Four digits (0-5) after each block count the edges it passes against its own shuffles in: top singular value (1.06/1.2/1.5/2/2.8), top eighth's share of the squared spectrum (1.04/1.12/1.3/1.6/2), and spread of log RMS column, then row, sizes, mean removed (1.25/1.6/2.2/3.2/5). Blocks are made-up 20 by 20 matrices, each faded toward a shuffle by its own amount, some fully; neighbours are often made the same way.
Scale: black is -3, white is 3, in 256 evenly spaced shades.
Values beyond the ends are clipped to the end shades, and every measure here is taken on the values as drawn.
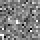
0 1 0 0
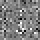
2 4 2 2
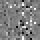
2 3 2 0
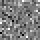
0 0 0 0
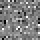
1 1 0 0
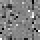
2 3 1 0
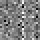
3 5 2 0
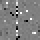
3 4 1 0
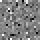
0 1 0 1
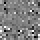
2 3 1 2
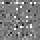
1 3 1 1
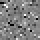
0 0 0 0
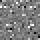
1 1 0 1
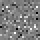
0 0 0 0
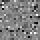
1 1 0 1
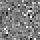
1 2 0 0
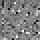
1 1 0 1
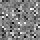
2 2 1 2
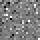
0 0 0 0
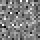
0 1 0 0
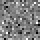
0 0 0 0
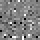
2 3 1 1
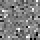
0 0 0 0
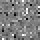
1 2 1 0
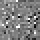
2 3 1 2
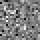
2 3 1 0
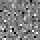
1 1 0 0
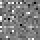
2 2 1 1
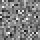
1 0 0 0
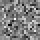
0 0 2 0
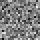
1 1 0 0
